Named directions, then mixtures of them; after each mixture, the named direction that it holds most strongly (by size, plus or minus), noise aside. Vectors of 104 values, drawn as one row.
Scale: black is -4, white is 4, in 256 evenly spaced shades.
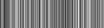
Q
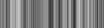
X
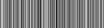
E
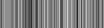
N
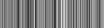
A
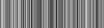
E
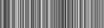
Q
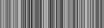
E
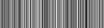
E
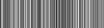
Q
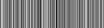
E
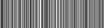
E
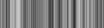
X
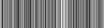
A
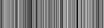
N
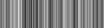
X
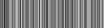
Q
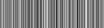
E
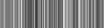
N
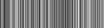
Q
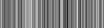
N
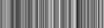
X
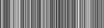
Q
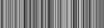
Q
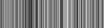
N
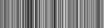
A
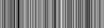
A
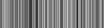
N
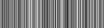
N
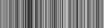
N
